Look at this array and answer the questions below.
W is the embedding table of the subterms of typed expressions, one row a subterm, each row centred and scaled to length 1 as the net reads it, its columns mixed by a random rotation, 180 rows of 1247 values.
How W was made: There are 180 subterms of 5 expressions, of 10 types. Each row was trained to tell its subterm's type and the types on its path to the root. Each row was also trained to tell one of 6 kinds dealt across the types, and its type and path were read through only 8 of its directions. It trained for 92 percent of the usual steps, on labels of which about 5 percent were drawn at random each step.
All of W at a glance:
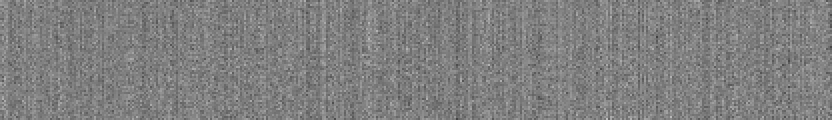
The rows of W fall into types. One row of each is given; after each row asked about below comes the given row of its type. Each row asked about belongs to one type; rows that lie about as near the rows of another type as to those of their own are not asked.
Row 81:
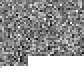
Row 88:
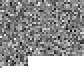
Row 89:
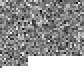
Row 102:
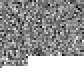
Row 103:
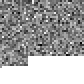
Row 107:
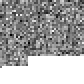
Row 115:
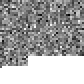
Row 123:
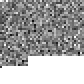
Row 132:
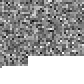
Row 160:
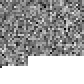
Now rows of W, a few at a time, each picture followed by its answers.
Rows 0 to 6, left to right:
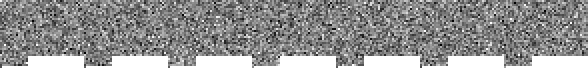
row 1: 123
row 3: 102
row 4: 115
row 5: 123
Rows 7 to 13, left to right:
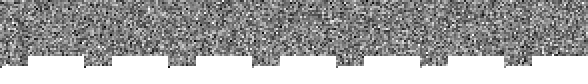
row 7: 103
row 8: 107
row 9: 103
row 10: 115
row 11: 132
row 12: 115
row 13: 88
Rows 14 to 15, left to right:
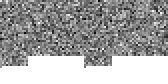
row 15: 81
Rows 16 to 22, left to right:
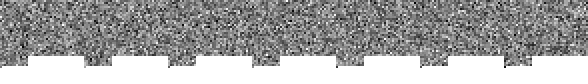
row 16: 81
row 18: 102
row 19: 123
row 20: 107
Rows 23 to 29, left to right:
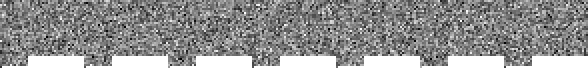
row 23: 115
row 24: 103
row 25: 81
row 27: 115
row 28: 132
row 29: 115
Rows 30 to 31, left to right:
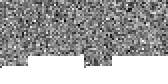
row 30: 107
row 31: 81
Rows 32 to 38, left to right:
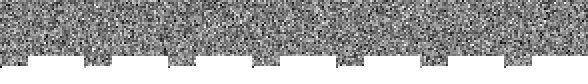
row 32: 103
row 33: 115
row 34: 107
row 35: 107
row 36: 123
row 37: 88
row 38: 160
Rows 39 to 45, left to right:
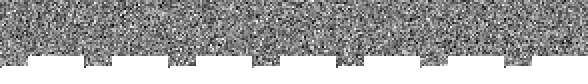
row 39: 107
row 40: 107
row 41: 115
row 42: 81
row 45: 89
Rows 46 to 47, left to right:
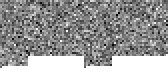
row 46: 160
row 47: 123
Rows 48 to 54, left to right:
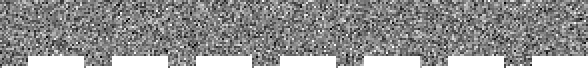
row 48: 115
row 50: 107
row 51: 81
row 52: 132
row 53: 132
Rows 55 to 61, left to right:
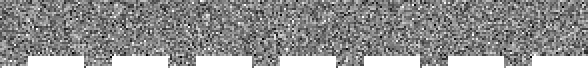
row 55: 89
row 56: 102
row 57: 123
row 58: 160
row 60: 115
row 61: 102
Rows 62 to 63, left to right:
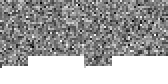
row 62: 123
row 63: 132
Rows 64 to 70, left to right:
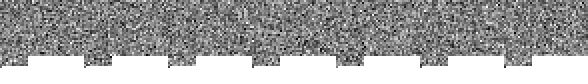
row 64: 103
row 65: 102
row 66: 160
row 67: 115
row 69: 123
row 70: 107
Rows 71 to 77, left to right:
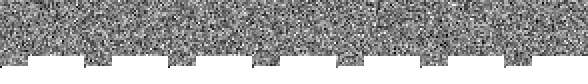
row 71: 107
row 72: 123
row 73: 160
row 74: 103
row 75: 89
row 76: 107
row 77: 132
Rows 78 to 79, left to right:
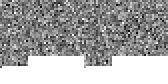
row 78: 103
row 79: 88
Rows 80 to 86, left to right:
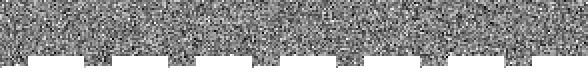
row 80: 132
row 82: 123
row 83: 115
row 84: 81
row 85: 102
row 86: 88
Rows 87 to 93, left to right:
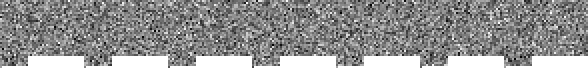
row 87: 132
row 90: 123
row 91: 103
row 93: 132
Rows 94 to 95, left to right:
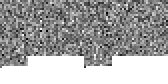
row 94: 160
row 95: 107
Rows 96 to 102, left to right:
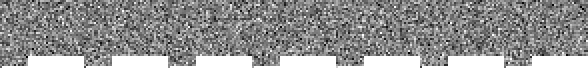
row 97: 160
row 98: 115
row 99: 132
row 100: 89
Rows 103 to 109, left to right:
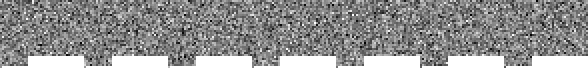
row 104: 88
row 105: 132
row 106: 160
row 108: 123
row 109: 102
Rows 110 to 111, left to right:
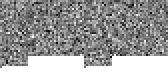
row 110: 123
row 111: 102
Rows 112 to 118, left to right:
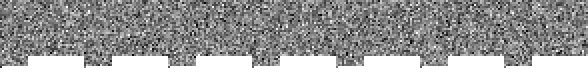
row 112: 160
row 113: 115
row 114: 102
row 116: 88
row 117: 107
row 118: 102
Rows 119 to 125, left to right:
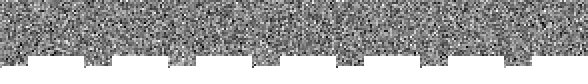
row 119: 88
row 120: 102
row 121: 89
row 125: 102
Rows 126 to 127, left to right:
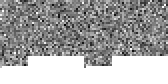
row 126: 88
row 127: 103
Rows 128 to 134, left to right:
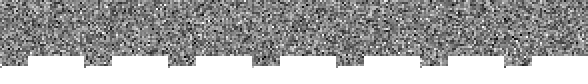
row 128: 88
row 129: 123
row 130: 123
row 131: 132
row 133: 88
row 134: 89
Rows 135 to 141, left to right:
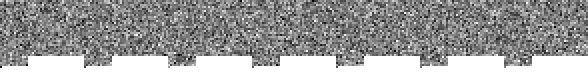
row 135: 107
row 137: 81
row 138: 88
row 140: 160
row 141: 89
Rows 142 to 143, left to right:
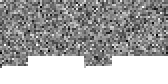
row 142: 123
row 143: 81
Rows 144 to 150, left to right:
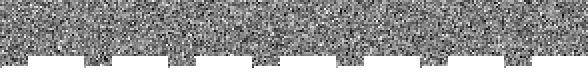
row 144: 81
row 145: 132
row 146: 123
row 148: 88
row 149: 89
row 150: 88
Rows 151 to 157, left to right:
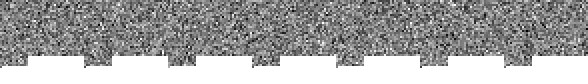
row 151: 102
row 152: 102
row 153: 132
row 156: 107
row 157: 102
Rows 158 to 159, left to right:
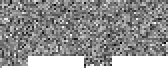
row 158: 132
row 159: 123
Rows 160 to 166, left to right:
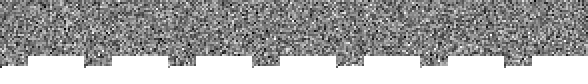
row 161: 123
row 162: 88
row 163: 88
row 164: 160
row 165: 132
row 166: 115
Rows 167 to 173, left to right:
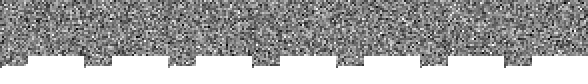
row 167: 115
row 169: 115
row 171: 103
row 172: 160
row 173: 115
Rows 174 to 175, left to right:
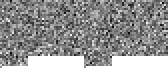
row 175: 81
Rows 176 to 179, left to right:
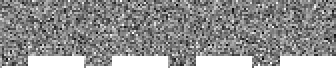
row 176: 132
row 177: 89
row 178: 132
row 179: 115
